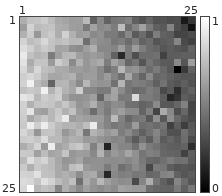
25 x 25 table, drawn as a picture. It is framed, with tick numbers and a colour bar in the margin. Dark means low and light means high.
Grain: fine. Stripes: none. Slope: up to the left. Histogram: bell-shaped.
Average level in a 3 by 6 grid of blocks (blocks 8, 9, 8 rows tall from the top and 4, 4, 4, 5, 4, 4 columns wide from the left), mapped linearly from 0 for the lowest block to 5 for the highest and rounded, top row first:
543210 | 543210 | 543211
